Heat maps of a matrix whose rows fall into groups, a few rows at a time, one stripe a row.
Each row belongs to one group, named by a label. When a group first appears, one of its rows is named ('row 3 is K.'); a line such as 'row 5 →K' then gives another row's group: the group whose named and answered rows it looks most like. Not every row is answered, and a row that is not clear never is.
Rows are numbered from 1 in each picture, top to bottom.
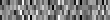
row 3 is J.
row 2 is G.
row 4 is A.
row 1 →A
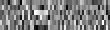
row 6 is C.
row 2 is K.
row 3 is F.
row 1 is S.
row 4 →A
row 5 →J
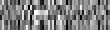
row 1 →K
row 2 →J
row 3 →F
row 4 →A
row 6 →K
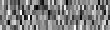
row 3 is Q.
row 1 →K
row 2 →C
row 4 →A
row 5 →S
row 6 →J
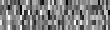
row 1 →K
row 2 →S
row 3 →A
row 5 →J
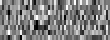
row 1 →J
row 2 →G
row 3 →S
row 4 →F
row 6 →C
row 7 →Q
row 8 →S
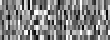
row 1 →J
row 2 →J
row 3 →F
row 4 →S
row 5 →G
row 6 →F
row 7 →J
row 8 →G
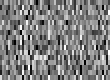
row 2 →A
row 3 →J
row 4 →G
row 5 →K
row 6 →J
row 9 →Q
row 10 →C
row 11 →J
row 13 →S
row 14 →A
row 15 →A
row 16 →J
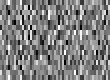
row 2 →J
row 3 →S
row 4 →J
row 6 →A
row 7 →J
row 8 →J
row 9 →K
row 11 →C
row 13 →F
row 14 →S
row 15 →J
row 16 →Q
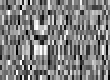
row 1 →J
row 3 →Q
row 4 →K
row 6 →F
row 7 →G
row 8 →C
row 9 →K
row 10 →F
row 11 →F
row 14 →A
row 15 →C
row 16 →A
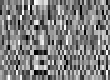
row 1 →F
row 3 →A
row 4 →Q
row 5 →K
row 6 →C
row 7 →S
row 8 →G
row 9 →G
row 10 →S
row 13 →K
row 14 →F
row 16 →Q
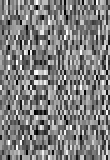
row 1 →F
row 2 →G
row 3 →F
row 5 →S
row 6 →G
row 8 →C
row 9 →A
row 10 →S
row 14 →Q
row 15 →F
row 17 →F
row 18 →J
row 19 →S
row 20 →C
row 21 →A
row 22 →S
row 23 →C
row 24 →F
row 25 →K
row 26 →G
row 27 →C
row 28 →A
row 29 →Q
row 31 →G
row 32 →S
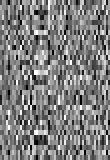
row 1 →S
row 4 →K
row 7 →F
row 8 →C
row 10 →Q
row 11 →G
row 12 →F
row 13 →G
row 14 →S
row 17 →C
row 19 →S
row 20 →A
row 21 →A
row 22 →J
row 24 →C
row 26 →Q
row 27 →F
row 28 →C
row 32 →G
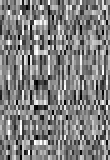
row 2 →G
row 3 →Q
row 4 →G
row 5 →F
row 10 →K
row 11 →F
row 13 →J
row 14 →J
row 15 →J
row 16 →Q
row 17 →C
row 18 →C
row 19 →A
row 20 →A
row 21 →F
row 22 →C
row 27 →Q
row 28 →C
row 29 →F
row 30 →S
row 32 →S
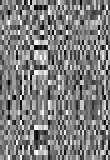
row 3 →S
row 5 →Q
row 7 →G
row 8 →K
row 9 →F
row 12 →F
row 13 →G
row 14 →C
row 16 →A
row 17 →S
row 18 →A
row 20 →Q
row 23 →G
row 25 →Q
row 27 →C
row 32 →Q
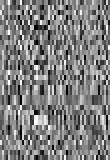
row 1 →Q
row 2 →K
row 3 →J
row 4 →K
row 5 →A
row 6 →C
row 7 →Q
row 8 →A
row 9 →G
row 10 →J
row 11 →K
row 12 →S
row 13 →C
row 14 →K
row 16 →F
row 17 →Q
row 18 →K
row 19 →K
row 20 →S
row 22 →Q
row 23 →G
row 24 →F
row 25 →F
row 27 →S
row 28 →A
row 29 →J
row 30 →G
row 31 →K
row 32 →C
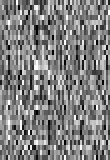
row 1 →C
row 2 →K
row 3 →J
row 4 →G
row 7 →G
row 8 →G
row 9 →C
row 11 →G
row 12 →S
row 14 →F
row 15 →S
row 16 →K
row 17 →A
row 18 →K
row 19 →J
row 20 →C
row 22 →F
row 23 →G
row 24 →J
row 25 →Q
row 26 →Q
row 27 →A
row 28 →Q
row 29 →F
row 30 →J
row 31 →A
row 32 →C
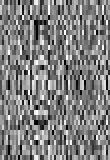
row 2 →J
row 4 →A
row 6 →G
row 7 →C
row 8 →G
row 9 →G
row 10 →J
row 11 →Q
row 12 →G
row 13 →F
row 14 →K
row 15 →A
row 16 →F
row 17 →S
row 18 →S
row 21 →J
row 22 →G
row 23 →F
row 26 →K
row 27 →G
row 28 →F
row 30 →S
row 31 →S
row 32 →K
